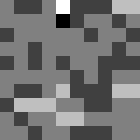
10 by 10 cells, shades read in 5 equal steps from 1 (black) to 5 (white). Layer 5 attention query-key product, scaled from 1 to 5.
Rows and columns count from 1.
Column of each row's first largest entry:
5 1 2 1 2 1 5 2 5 1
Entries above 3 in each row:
3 0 0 0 0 0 3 3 2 0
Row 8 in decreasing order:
4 4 4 3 3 3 3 2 2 2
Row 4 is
3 3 2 3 3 3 3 3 2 3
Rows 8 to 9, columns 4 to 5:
4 3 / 3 4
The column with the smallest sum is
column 8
